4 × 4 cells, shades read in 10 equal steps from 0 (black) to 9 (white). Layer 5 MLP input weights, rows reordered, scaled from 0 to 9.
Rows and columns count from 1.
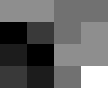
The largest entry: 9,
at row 4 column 4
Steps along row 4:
down up up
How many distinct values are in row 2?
4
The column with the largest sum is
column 4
